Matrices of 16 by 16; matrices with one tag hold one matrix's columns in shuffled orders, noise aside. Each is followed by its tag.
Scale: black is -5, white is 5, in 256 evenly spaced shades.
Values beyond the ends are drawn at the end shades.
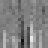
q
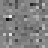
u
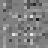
u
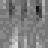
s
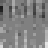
s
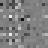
u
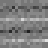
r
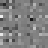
u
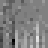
q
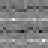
r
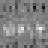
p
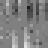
s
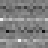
r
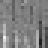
q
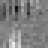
s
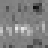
p
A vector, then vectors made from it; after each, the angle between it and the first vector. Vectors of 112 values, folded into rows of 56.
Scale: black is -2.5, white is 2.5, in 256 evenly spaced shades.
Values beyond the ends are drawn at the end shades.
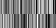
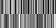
orthogonal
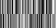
partly opposed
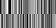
orthogonal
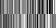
nearly opposite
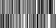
nearly opposite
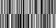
orthogonal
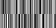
orthogonal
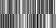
nearly opposite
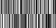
nearly parallel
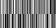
orthogonal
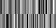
partly opposed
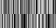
nearly parallel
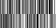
nearly opposite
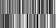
nearly opposite
